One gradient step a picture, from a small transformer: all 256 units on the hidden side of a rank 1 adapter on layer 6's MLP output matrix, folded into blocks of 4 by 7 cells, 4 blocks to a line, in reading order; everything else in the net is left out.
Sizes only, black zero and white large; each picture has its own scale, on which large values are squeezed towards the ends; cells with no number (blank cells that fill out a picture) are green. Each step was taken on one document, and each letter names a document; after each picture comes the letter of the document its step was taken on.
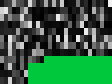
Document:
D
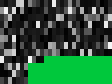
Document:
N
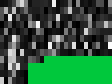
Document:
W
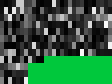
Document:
N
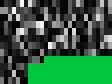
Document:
W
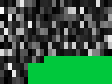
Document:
W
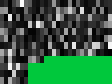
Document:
W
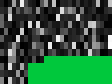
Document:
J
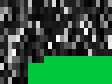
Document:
J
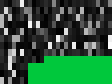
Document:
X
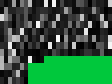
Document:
J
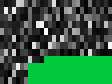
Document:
N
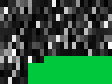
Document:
D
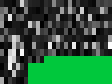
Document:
X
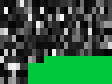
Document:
N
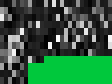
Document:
D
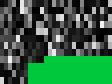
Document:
X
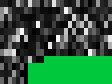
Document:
D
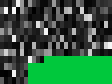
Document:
N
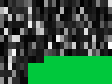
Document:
X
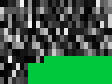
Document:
W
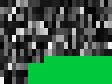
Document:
W
